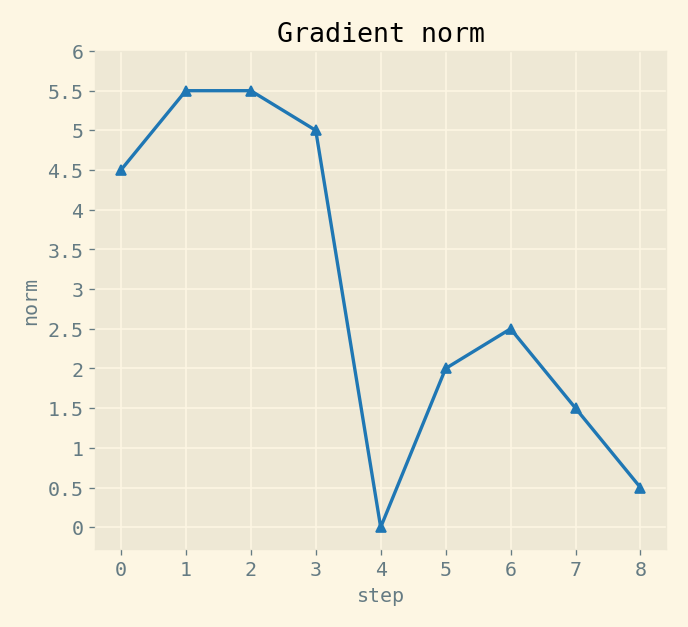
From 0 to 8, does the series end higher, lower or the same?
lower
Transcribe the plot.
Title: Gradient norm
x-axis: step, ticks 0 1 2 3 4 5 6 7 8
y-axis: norm, ticks 0 0.5 1 1.5 2 2.5 3 3.5 4 4.5 5 5.5 6
Values:
4.5 5.5 5.5 5 0 2 2.5 1.5 0.5
